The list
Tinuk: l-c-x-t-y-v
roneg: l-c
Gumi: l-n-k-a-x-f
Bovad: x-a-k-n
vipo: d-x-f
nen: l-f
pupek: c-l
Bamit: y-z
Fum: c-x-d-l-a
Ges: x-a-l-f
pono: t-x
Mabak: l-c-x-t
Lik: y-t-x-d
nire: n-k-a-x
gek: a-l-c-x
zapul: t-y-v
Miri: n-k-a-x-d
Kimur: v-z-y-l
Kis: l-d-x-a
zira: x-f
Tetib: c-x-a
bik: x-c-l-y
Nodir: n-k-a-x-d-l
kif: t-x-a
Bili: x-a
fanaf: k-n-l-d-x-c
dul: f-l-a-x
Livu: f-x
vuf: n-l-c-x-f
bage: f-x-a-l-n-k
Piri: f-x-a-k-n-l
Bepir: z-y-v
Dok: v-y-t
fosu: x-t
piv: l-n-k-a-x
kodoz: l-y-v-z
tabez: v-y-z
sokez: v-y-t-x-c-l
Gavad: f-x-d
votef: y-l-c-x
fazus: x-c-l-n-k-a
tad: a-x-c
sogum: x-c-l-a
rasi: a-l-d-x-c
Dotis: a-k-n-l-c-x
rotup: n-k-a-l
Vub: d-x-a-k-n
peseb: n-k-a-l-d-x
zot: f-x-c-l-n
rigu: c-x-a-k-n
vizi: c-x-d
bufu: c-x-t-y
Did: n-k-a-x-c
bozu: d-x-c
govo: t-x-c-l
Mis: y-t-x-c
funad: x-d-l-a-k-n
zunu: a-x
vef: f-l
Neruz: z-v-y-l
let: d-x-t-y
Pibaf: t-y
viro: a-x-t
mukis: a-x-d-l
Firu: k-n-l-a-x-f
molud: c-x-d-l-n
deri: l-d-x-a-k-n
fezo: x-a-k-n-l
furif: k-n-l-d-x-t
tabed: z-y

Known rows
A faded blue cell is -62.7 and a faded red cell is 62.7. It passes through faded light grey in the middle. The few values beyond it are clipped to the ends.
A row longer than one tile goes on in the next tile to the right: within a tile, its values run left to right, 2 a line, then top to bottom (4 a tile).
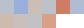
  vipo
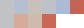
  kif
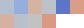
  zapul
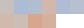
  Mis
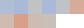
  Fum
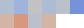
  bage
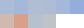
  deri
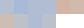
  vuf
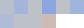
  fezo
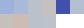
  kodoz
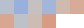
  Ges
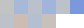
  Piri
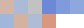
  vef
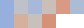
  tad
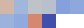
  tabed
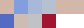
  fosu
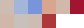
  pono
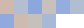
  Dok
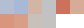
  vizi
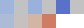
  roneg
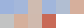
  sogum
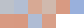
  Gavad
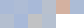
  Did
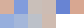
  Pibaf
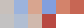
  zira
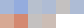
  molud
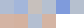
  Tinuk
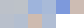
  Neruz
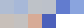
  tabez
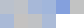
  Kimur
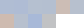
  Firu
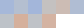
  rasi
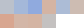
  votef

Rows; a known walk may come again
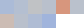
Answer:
Miri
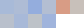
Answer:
nire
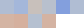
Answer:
Tinuk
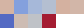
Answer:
fosu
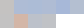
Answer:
sokez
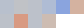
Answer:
Kis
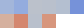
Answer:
zot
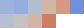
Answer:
bozu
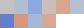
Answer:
viro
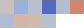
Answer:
pupek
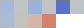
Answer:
roneg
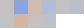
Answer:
bufu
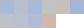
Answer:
fanaf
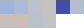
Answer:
kodoz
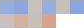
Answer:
Bovad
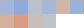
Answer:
rigu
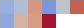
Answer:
Bili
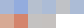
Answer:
molud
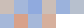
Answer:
Mabak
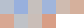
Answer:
Ges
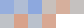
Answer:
gek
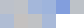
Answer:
Kimur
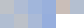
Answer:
Nodir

